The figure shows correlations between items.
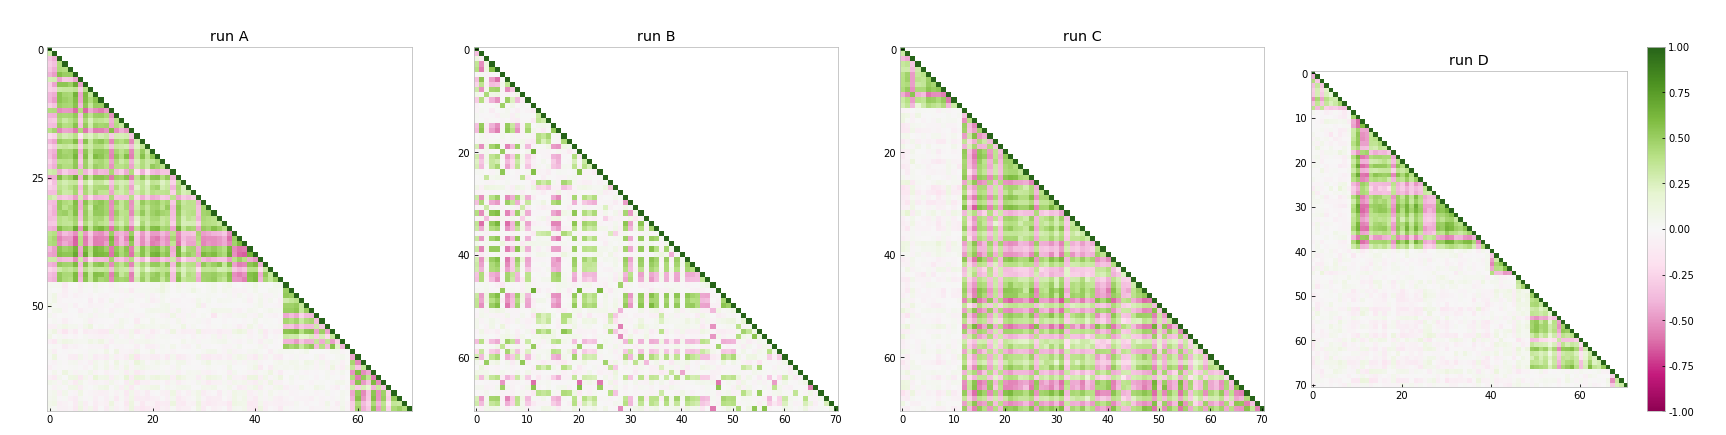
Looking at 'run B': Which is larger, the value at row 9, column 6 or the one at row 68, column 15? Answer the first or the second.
the first
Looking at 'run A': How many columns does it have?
71
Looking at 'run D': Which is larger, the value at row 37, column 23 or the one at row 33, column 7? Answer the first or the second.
the second
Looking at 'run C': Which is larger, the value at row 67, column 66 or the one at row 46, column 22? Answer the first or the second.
the second
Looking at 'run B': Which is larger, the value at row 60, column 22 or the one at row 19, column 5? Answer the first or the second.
the first
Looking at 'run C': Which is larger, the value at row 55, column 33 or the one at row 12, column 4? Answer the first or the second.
the first
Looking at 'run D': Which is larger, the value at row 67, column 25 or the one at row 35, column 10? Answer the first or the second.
the second
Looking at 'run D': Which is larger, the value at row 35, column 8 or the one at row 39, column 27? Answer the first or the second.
the first
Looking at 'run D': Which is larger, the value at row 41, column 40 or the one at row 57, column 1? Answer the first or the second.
the second
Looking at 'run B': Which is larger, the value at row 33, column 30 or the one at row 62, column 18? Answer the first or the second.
the second
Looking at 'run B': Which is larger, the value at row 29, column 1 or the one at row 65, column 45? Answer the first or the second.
the second
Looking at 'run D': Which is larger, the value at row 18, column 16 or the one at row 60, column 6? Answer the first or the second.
the second
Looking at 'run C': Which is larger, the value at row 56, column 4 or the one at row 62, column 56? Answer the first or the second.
the first
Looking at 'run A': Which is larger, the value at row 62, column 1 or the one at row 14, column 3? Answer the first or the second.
the second
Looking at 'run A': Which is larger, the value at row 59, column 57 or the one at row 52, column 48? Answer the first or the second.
the first
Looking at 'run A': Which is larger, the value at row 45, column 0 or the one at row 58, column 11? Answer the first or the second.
the second
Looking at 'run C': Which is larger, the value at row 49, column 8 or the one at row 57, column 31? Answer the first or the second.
the second
